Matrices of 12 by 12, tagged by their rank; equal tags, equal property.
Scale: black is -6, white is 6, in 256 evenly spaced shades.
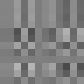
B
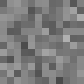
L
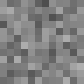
L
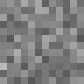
L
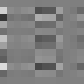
B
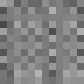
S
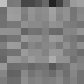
S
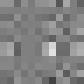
S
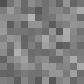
L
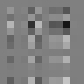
B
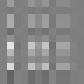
B
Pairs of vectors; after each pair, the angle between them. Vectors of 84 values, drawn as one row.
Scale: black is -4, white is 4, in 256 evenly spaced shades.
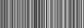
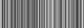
partly aligned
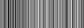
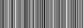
partly opposed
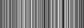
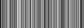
partly aligned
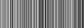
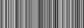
orthogonal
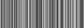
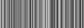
partly aligned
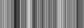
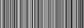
orthogonal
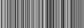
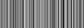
partly aligned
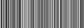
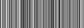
nearly opposite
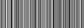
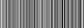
partly opposed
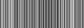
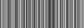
partly aligned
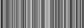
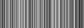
orthogonal
